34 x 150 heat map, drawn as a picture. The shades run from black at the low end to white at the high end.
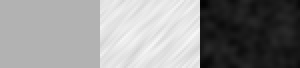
It is made of 1 by 3 panels. Panel 1,1: high, flat. Panel 1,2: very high, slanting up to the right, faint in contrast. Panel 1,3: very low, blotchy, faint in contrast.
